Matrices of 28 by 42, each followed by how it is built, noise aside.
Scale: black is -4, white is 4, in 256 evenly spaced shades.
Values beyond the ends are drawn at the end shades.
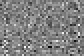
low rank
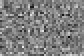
low rank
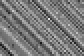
Toeplitz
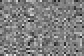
low rank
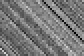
Toeplitz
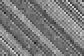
Toeplitz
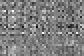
low rank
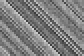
Toeplitz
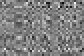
low rank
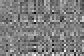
low rank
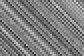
Toeplitz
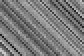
Toeplitz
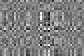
low rank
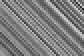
Toeplitz
